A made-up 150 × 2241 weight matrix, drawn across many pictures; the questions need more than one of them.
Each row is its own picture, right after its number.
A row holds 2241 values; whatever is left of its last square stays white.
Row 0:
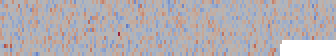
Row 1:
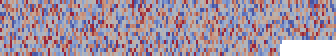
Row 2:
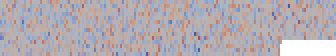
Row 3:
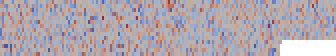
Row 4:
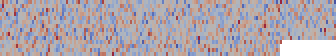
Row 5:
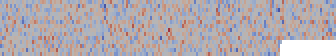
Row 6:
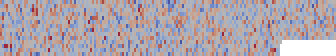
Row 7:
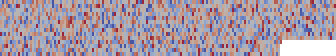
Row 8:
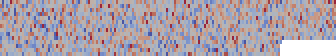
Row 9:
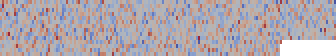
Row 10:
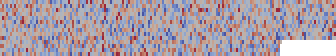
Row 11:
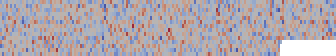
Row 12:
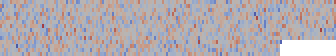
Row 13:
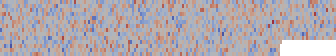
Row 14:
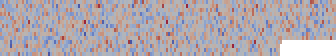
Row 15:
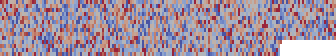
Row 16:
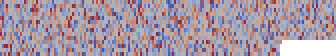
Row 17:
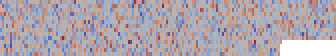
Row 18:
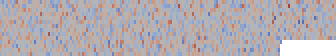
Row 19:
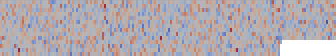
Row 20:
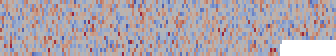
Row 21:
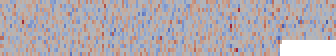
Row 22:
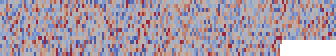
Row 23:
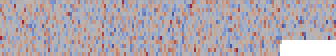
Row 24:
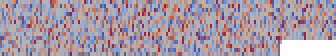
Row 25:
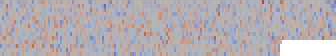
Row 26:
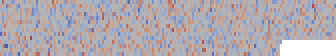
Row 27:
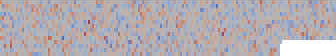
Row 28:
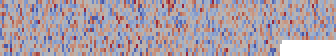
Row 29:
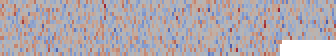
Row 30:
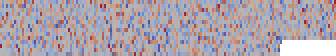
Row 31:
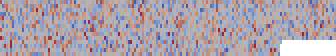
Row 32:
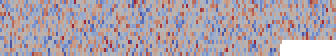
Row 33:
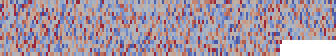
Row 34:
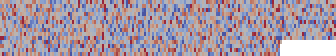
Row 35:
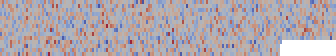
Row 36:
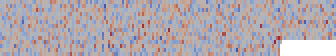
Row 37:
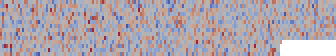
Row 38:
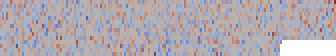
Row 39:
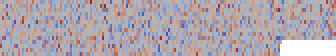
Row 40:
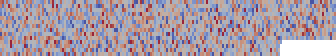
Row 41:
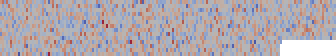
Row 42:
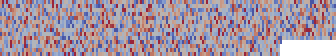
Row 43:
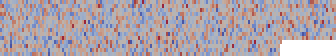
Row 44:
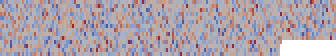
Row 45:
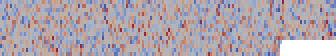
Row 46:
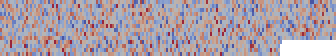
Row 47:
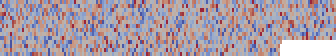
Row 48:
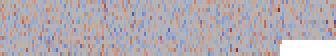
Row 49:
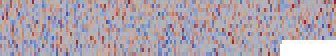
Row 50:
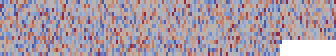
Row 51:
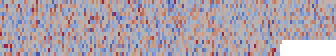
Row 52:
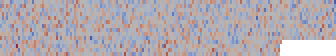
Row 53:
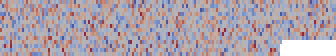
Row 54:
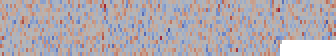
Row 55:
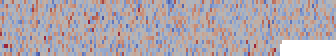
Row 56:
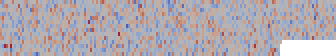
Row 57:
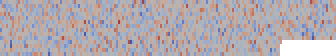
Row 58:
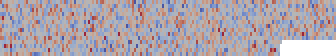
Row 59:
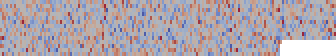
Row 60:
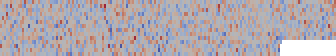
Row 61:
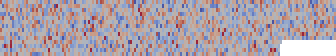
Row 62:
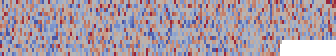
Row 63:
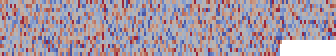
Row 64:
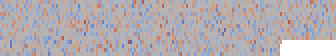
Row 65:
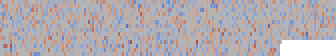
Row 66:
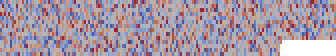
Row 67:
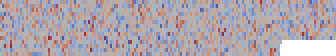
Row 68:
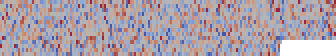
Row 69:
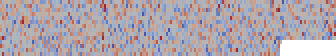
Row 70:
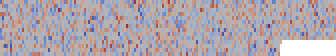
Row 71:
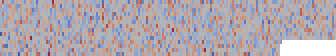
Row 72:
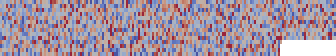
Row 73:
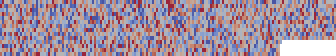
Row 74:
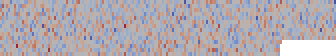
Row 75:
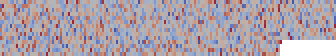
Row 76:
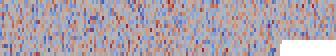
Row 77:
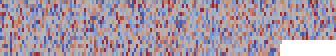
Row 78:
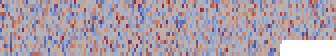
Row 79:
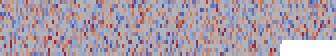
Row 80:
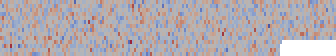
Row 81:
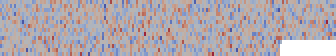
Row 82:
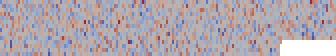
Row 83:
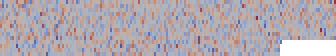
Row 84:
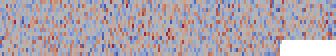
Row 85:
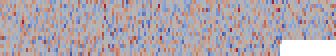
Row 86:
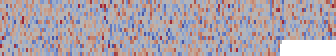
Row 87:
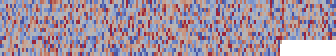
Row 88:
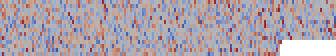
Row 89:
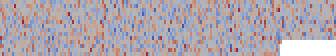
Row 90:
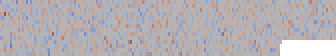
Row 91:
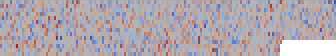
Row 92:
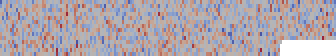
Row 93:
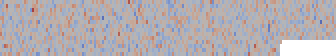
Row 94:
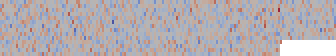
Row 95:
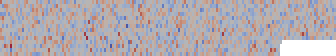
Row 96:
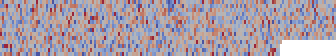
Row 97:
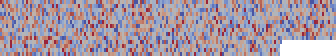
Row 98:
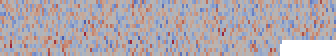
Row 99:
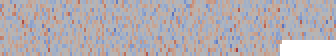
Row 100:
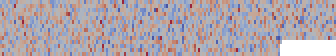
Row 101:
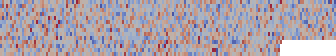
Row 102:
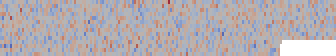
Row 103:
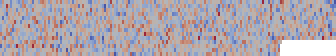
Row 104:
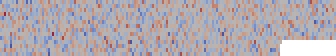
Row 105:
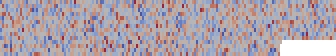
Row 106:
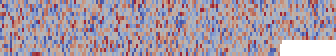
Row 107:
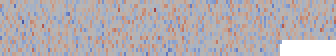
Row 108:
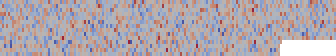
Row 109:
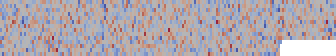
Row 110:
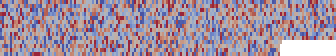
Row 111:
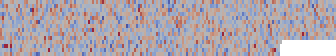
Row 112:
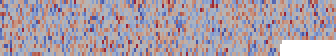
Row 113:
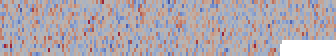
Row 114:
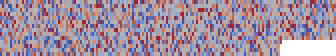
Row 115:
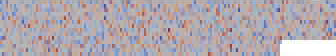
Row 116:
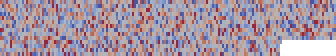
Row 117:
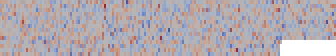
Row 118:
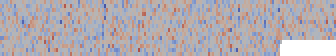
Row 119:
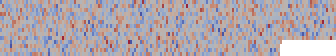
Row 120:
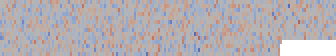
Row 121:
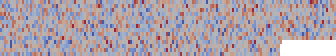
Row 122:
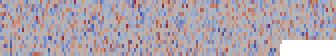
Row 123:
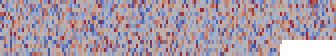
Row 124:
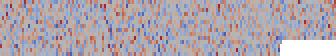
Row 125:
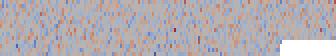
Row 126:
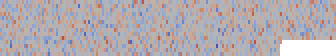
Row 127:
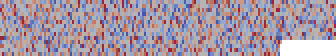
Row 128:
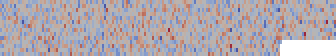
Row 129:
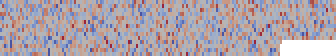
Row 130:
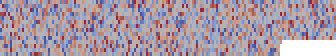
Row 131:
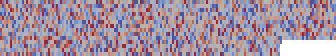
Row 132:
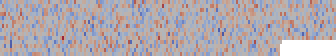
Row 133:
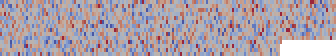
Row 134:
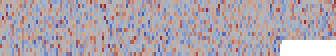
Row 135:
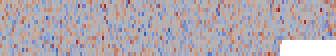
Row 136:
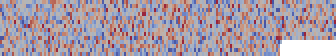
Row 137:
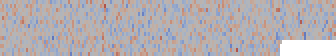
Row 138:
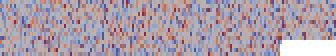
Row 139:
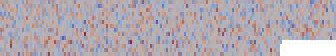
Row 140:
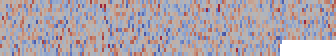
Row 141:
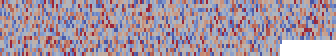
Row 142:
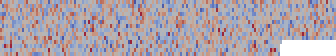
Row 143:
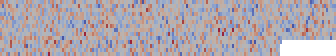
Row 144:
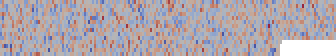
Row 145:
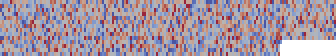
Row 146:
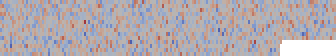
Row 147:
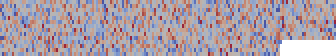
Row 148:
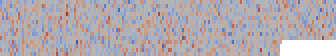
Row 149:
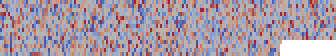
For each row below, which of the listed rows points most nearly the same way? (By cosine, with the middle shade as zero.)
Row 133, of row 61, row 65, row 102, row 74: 102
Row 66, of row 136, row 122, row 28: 122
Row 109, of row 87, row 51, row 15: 87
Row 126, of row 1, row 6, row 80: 6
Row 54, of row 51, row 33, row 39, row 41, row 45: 39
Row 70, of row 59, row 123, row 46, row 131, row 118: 123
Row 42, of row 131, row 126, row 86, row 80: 131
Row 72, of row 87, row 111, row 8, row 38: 87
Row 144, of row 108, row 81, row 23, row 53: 108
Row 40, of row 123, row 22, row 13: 22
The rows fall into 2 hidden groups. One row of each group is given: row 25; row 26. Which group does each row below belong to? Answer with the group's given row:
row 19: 25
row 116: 26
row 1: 26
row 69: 25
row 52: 25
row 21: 25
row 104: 26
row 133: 26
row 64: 26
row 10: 25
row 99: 25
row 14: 26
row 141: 26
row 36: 25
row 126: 26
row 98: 26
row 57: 26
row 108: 26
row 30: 25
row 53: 26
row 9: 25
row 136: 25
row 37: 26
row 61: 26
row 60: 25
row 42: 26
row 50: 25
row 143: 26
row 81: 25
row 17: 26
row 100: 25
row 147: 25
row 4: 25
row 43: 26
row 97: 26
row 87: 25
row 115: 25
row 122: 26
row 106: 26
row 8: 25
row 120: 25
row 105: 26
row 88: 25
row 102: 26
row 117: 25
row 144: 26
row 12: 25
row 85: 25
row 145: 25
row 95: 26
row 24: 25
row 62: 25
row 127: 25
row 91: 25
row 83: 25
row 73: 26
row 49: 25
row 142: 26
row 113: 26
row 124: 25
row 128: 25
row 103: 25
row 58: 26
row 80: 26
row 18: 25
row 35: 26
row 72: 25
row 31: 26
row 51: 26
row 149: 26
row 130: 26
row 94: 25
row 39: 25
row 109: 25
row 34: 25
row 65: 26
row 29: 25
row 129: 26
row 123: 26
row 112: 26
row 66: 26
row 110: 26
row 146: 26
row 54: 25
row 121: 26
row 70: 26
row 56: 26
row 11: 25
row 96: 26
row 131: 26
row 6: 26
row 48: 25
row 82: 26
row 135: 25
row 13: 26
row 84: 25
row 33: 25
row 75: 25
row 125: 25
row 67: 26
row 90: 26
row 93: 26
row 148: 25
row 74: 25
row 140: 25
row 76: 26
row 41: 26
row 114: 26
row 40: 26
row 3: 26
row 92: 25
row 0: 26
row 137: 25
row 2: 25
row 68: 25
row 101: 25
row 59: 25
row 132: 26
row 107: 25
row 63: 25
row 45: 25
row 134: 25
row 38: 25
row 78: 26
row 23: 25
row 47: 26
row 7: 26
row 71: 26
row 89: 25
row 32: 26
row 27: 26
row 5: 25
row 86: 25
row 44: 26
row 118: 25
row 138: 25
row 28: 26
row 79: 26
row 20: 26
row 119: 26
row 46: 26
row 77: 26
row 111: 26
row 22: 25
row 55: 26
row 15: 25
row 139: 26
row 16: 26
